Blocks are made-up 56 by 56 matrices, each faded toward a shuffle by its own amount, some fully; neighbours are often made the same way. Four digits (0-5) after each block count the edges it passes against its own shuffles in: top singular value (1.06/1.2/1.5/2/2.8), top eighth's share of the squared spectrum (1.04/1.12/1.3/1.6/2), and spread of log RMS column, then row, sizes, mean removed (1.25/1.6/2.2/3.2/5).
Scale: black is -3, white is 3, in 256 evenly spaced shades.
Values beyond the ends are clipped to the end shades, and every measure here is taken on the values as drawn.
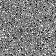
0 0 0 0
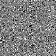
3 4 2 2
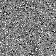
1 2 0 0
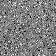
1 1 0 0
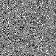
3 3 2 0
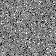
0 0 0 0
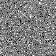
2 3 1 1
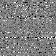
2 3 0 3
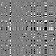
5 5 3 3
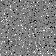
2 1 0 0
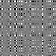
5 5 4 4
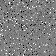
0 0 0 1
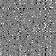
4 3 1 1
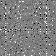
4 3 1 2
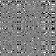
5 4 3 3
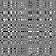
5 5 3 4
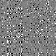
4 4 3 2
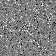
1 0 0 0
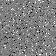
0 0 0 0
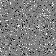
3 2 0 1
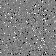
2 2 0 0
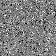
0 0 0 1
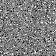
0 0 0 1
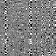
4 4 3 2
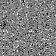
2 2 1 0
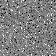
2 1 0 0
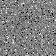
2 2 0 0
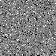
2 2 0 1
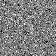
1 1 0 0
